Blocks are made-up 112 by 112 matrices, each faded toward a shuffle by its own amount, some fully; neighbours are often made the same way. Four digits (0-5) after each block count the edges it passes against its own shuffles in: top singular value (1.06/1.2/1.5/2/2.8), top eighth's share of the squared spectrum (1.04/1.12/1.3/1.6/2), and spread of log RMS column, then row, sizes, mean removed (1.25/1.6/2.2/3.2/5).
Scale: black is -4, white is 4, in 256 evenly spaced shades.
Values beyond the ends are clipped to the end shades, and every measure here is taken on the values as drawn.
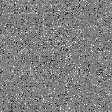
4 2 1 1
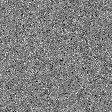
0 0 0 0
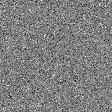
0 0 0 0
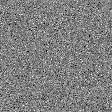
0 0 0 0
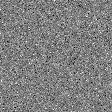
0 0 0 0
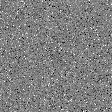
0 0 0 0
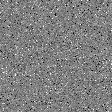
0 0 0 0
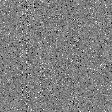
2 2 2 0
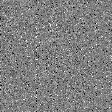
1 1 2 0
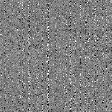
2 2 4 0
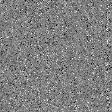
1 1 2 0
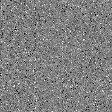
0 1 2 0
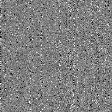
1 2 3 0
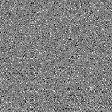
4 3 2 2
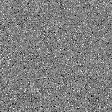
3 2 0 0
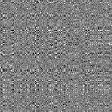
5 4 3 3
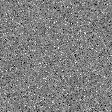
2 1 0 0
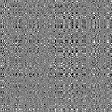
5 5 4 4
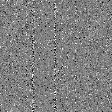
2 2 3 0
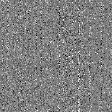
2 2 3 0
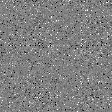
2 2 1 2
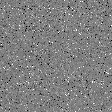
1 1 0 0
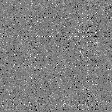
2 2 2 2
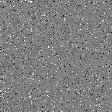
1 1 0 1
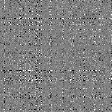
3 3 4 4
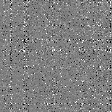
2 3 3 2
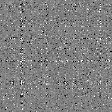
2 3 3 3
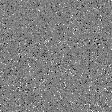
1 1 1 1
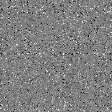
1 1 1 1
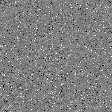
1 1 1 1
